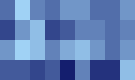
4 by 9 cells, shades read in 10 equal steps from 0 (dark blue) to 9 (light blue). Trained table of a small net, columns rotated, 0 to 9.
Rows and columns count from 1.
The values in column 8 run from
1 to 4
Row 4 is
3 3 2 3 0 5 1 1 8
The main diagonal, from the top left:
4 6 8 3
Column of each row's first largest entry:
2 3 2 9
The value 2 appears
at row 2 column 1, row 2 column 4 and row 4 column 3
